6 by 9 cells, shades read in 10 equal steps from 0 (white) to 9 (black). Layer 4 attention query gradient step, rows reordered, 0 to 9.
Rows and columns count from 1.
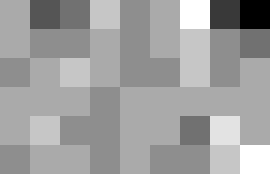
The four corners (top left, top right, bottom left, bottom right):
3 9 4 0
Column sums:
20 21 21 20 21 20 16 21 23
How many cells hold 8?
0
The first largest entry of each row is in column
9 9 1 4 7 1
